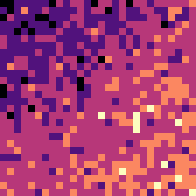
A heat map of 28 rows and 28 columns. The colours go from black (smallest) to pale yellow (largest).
On average the colour sits 50% of the way up the scale. Fine speckle covers the field. The field climbs toward the bottom right. The ninth with the lowest average is the top left. No row or column stands out.
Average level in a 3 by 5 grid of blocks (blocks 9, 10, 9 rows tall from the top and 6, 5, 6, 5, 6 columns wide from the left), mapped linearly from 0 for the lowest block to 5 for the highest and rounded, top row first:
0 1 1 2 3 / 1 2 3 4 4 / 3 3 4 5 5
